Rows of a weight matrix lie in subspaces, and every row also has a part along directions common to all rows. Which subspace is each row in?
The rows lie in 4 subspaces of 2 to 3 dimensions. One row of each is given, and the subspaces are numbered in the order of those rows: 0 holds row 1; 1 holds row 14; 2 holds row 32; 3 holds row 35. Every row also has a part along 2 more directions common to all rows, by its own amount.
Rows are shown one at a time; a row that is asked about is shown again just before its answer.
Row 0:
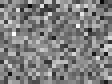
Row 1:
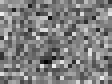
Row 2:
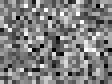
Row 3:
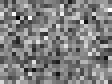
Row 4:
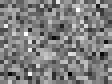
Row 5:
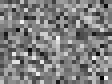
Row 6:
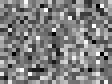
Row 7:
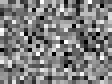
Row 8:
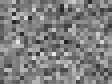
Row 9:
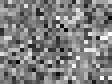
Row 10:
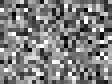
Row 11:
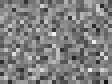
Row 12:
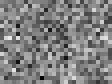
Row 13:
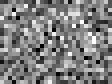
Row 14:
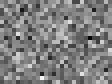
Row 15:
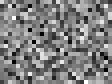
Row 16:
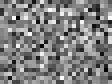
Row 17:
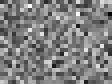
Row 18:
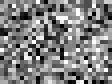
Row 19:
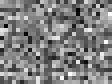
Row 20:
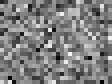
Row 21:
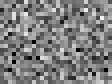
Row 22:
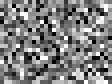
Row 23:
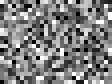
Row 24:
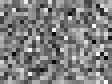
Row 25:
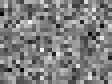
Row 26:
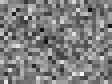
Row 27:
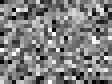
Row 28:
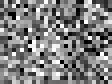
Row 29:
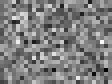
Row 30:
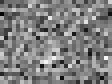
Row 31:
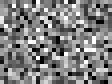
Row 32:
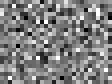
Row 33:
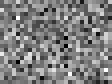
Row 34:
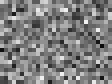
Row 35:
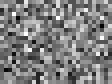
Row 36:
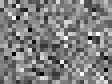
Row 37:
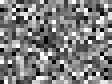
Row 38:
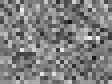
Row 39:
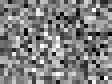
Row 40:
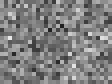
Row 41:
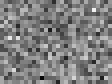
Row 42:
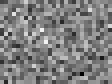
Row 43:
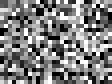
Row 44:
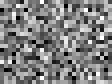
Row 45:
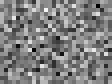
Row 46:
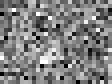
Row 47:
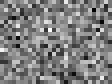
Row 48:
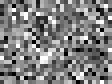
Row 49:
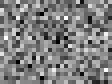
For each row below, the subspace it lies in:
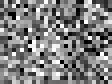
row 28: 1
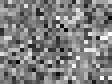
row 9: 1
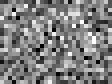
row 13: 2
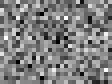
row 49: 1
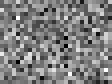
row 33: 1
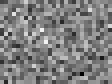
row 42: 3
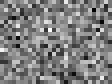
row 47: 1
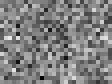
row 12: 1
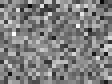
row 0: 0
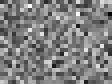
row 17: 0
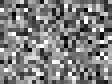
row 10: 3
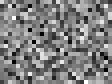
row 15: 0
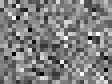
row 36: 1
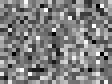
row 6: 2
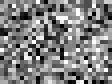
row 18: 3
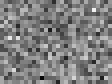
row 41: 1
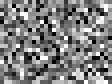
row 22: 2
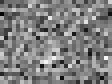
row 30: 0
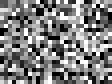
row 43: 0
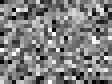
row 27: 2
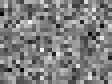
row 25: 3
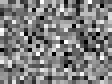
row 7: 3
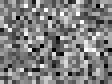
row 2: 2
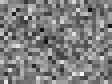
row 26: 3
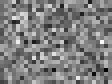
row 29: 3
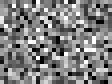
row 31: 2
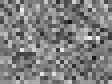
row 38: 1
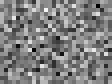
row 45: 2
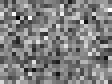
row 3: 3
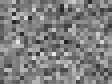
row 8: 3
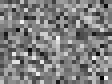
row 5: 1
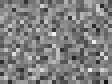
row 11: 2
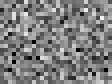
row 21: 3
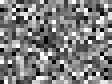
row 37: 3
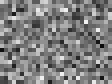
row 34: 2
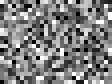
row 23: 0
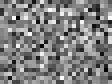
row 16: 2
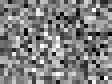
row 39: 1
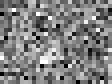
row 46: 0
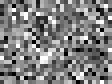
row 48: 0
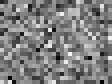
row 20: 2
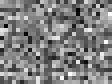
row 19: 0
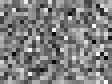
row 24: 2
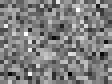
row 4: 0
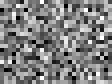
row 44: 3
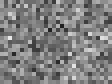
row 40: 1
